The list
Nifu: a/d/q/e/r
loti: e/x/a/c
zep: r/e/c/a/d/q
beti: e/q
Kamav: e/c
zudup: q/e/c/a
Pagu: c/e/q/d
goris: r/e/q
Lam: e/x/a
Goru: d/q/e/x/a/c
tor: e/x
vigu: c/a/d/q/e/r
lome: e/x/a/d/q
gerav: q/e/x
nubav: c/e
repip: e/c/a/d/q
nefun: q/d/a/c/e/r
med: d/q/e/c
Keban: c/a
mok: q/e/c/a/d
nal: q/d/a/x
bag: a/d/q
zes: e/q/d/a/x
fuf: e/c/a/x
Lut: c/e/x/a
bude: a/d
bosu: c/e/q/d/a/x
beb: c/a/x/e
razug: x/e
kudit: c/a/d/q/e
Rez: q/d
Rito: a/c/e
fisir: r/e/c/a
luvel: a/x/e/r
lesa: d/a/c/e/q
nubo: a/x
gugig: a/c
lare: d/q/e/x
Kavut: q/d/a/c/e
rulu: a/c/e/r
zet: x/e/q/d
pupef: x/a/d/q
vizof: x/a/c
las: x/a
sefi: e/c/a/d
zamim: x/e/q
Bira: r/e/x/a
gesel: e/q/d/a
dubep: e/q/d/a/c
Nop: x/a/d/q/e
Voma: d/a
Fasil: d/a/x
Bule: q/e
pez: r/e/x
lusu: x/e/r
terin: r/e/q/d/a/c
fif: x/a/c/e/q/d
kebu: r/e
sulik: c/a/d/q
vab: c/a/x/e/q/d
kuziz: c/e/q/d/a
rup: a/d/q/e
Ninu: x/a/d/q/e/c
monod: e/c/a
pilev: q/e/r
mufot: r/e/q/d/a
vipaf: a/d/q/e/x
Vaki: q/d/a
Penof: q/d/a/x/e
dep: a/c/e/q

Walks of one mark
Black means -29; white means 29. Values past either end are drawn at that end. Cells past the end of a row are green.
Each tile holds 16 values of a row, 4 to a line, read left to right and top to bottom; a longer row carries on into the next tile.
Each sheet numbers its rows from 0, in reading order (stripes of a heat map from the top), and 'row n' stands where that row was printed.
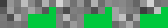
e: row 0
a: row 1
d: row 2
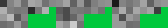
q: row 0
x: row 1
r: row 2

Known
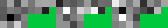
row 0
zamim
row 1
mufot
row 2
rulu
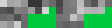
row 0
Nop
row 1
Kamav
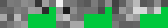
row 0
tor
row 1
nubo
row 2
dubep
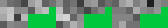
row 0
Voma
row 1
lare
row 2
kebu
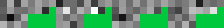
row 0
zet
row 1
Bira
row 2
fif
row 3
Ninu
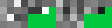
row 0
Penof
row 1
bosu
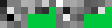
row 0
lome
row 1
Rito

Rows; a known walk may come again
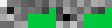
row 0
nubo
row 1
pupef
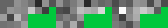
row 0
zes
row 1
Ninu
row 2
gesel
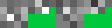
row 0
med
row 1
Lam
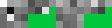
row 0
Rito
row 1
bude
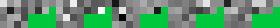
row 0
beb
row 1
Kavut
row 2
zep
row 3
lesa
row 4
Rez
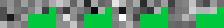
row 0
fif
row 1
Nifu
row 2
rulu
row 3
Kamav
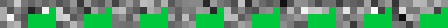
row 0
nefun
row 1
gerav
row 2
mok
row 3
tor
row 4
nal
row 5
terin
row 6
fisir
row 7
sefi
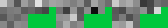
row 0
dep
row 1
vigu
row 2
Nop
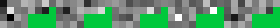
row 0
lome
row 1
vizof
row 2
las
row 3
Goru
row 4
zet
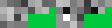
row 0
Voma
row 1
luvel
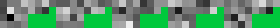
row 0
repip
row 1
Vaki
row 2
lusu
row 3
razug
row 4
vab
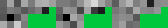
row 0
zamim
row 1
sulik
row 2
kebu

